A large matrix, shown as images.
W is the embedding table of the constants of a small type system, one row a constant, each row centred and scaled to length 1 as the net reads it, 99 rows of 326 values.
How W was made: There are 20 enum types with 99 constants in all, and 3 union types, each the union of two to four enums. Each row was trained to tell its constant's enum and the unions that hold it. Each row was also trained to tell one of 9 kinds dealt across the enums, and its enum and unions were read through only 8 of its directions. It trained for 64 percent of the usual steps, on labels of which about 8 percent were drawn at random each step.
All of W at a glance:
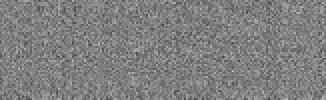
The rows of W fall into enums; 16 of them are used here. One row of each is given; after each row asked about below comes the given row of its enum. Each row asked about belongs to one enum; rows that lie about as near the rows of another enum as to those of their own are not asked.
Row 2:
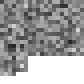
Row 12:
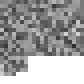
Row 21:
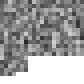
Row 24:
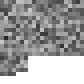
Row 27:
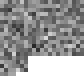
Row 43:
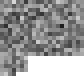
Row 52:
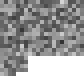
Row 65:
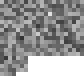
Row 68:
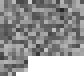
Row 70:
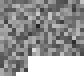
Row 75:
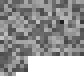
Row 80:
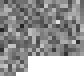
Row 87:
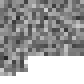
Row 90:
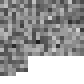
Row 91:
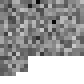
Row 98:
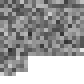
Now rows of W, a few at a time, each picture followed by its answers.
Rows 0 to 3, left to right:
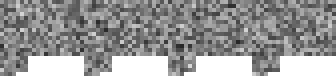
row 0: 27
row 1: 24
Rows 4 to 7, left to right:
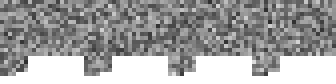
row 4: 24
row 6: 43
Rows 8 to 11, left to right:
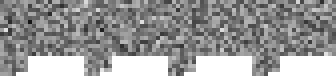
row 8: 2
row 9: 43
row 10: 65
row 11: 12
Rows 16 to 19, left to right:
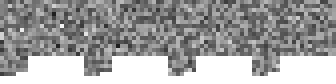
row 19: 98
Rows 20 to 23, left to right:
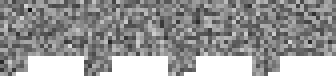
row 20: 98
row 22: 75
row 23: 12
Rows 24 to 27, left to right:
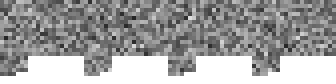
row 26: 2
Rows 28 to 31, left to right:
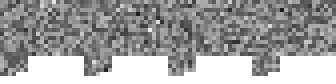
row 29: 98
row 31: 65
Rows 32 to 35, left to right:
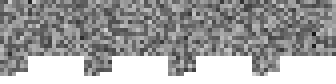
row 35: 98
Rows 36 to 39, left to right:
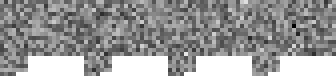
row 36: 21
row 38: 65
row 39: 87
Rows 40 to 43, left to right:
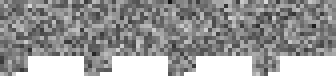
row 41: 2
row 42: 12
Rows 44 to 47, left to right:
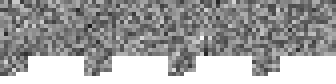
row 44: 90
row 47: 65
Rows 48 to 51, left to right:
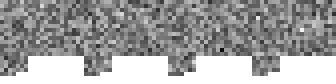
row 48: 24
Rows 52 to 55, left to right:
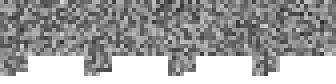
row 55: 12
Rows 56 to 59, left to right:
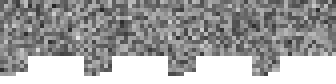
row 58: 24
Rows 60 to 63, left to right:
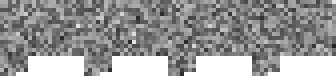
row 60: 90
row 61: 90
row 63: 98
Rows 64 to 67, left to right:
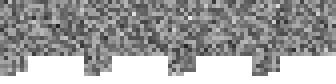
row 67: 65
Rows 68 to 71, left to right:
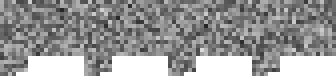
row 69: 24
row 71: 75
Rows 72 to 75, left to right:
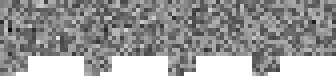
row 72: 2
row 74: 65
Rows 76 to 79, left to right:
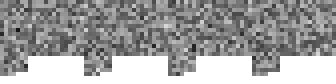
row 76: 2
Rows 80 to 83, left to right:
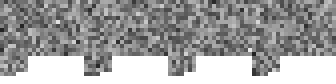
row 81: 24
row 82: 43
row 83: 12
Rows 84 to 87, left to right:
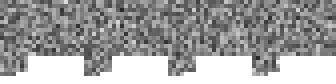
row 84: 43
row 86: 21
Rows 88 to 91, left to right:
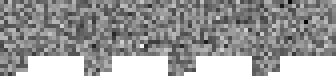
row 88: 21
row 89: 98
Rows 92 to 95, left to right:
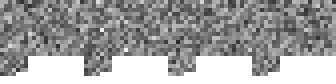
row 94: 75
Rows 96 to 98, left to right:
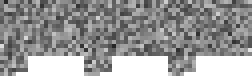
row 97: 75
